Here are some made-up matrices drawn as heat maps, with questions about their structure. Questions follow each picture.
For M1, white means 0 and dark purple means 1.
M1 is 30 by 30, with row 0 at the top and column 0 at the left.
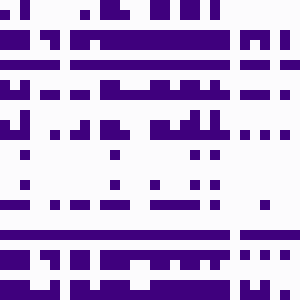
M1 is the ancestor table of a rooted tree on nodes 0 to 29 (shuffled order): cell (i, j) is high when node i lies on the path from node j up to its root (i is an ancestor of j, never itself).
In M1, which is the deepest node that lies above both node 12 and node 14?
4
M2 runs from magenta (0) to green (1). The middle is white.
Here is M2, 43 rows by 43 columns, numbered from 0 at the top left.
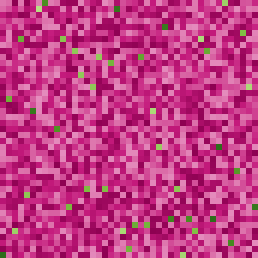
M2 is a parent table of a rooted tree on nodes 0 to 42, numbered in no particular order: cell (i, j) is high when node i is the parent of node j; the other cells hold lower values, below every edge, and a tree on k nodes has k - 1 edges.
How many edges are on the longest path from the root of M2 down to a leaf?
22
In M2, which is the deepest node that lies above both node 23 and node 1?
9
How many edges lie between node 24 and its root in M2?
5
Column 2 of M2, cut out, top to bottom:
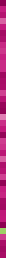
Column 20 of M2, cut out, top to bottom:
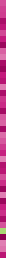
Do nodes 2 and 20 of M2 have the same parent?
yes
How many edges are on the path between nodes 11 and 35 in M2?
7
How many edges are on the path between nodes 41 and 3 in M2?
6
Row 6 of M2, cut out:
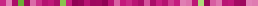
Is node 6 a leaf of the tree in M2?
no
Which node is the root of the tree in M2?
8
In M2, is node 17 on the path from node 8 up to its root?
no
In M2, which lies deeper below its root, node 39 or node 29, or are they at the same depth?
the same depth
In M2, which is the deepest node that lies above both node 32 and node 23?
9
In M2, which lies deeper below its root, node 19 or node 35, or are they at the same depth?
node 19
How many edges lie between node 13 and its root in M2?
2
